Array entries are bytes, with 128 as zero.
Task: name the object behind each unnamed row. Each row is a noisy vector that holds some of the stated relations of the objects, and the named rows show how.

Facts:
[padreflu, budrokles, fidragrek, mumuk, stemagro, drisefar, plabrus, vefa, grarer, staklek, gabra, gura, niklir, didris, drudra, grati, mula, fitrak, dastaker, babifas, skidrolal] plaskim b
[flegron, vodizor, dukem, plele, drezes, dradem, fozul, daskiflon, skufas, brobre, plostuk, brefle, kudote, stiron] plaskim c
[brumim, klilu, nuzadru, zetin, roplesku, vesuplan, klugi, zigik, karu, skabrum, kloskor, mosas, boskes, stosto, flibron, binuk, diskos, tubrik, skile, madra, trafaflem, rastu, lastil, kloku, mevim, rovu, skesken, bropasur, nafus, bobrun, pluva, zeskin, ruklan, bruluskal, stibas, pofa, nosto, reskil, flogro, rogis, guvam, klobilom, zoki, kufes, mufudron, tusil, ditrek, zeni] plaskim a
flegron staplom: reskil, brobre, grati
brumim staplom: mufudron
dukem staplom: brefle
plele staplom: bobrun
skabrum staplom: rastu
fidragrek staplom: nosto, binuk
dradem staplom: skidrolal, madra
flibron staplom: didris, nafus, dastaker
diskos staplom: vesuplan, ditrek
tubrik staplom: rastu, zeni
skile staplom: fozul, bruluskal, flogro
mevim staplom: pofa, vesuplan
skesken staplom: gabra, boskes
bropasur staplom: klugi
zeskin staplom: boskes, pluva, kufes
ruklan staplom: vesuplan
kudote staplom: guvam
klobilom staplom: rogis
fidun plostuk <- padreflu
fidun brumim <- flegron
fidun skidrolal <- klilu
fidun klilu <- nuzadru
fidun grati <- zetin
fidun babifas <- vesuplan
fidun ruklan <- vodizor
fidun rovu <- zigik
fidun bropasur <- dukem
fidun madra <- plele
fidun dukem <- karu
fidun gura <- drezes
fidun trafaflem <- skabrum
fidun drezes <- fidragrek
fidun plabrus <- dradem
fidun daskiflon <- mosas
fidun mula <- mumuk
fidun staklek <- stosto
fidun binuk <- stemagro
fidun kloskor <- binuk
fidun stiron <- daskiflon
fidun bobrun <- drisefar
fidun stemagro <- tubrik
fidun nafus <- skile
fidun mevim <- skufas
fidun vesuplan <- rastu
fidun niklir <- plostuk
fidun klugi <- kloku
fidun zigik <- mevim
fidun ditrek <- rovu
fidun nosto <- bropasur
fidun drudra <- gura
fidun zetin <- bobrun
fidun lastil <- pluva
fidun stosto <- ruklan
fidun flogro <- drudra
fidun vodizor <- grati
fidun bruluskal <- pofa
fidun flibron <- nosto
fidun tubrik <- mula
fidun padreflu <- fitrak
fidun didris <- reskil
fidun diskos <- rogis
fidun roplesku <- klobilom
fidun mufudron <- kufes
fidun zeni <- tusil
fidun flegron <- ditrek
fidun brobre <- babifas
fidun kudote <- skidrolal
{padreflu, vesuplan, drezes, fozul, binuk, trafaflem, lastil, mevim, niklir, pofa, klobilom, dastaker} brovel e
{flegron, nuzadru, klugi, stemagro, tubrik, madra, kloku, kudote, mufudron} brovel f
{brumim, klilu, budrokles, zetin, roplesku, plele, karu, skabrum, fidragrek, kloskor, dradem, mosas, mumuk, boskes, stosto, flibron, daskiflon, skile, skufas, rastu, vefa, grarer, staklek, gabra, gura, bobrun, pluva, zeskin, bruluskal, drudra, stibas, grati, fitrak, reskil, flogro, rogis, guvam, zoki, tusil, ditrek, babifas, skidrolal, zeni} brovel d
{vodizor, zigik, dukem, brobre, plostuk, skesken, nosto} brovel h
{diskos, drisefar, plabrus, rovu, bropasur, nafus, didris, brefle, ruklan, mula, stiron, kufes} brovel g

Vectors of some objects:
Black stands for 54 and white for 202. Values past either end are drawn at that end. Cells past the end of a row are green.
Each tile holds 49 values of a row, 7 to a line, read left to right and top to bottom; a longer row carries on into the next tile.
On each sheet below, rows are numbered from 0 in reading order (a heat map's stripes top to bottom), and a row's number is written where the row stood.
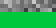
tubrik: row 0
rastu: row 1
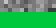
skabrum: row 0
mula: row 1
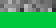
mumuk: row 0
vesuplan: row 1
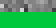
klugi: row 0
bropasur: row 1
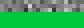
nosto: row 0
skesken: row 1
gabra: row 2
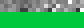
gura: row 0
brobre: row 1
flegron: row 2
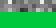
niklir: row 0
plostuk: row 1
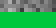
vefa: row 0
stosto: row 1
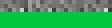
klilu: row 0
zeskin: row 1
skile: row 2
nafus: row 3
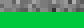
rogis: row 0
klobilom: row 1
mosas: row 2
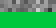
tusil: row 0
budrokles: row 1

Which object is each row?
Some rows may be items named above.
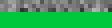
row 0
mula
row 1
kloku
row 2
nosto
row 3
didris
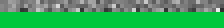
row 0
mula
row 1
gabra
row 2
skesken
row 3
reskil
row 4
klugi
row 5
skabrum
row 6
pofa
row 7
flibron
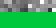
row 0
pofa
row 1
flegron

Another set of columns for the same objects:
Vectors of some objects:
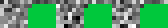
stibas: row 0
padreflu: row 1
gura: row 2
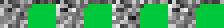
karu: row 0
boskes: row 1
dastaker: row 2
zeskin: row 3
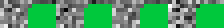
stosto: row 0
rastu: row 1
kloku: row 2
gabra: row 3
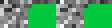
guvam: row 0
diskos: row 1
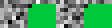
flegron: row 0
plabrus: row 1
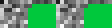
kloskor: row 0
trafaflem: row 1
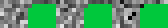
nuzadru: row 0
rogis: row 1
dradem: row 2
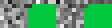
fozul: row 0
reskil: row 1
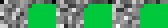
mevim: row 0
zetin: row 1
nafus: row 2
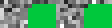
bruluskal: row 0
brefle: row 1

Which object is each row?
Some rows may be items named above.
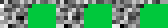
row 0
niklir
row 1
fidragrek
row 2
mula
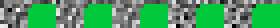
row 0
tubrik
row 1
zigik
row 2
kloku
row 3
grati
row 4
mumuk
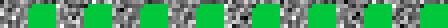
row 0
rovu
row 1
brobre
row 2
skabrum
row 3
nuzadru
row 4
niklir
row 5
rovu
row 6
dukem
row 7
babifas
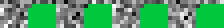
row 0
nosto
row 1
dukem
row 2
skesken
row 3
drezes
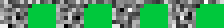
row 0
grati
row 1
fitrak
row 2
tubrik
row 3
plostuk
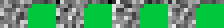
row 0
nuzadru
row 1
ditrek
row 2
flibron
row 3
klobilom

